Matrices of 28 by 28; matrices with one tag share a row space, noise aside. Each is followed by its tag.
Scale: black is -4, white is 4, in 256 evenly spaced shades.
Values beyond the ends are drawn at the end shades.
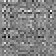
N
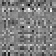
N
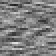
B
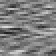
B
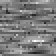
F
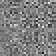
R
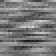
F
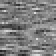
B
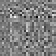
R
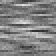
F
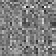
R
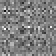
N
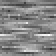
F
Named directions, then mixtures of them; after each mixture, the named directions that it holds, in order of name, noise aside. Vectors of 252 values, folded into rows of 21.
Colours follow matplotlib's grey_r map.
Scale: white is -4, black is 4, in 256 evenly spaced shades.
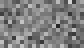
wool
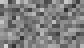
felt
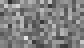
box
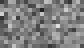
felt, wool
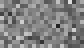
wool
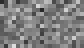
felt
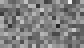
felt, wool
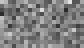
felt, wool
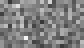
box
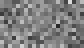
wool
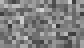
box, wool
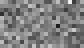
felt, wool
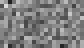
box, felt, wool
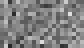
box, felt, wool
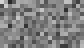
box, felt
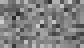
box, felt, wool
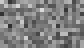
box, felt, wool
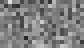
box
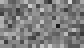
felt, wool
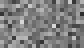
box, wool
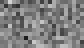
box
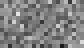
box, wool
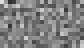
box, felt
